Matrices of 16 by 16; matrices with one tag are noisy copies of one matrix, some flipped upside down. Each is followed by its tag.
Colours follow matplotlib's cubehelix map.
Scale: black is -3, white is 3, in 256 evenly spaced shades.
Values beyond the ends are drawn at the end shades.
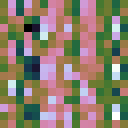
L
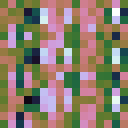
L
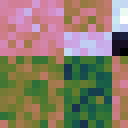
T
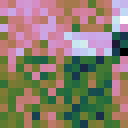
T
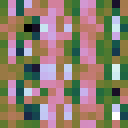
L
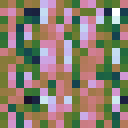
L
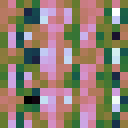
L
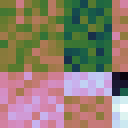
T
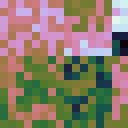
T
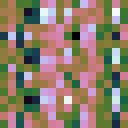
L
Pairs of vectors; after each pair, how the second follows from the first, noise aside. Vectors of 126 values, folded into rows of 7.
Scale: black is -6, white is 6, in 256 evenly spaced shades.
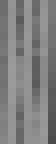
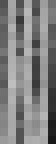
scaled up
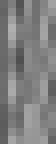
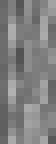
copied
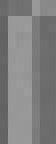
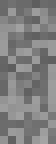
shuffled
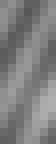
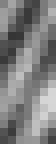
scaled up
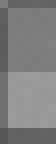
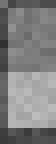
scaled up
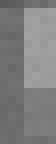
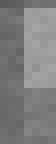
copied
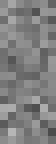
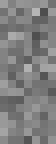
shuffled
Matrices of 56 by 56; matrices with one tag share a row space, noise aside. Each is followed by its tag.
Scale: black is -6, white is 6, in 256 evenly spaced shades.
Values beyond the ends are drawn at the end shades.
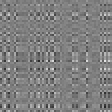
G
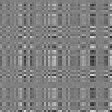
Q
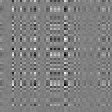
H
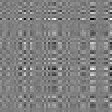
Q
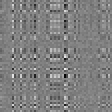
H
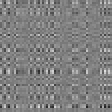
G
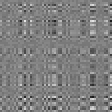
Q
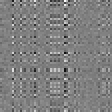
H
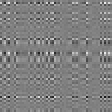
G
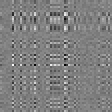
H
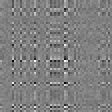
H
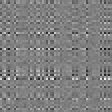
G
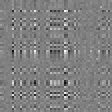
H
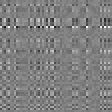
G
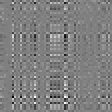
H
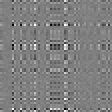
H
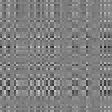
G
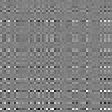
G
